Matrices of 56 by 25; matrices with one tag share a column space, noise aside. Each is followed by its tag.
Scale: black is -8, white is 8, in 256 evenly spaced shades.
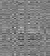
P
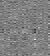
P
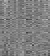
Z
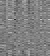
Z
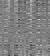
Z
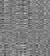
Z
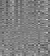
Z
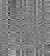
Z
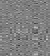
P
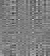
Z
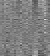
Z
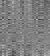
Z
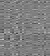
P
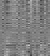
Z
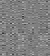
P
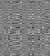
P
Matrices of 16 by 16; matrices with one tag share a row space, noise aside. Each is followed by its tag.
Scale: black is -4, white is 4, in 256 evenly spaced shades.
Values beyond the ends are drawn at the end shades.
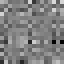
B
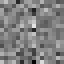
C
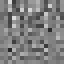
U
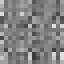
B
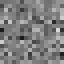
B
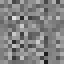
U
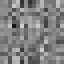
U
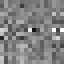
B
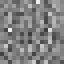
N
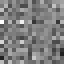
B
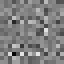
U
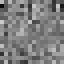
B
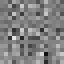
U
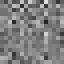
U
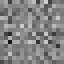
N
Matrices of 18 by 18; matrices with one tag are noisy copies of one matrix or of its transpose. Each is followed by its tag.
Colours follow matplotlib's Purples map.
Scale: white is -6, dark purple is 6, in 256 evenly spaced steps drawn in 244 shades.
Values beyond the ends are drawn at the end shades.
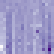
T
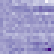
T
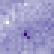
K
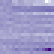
T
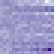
T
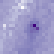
K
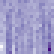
T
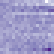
T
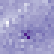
K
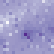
K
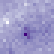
K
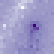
K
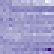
T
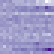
T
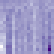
T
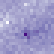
K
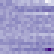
T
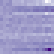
T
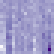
T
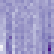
T
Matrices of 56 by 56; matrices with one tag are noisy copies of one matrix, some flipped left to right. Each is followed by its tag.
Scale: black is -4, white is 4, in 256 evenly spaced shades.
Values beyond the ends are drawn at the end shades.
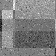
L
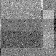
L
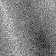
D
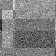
L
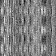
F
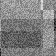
L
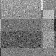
L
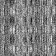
F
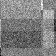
L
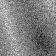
D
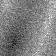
D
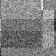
L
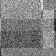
L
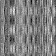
F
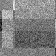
L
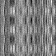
F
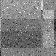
L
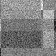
L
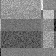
L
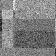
L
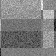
L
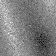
D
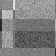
L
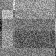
L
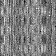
F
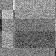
L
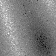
D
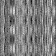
F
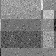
L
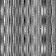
F
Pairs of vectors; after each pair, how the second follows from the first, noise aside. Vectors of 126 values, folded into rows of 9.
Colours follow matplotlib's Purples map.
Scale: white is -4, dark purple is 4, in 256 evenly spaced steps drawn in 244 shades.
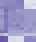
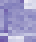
copied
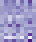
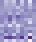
negated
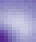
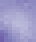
shrunk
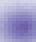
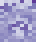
sign-scrambled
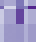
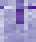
copied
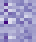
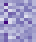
copied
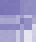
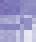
copied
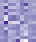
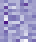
copied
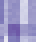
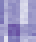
copied
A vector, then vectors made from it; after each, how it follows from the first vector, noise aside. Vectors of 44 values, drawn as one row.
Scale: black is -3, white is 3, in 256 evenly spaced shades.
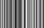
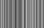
shrunk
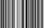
negated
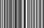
copied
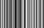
copied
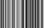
negated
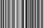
negated
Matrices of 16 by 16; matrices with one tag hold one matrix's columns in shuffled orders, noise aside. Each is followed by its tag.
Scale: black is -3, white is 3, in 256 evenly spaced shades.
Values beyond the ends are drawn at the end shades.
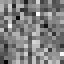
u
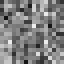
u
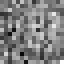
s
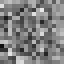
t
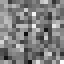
s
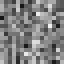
u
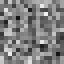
t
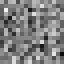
t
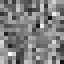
u
